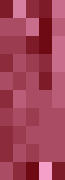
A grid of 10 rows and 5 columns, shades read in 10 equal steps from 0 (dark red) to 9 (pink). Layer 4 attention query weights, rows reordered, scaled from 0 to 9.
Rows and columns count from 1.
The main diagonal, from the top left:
1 4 1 2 5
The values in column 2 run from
2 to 7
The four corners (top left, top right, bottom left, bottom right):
1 6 4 1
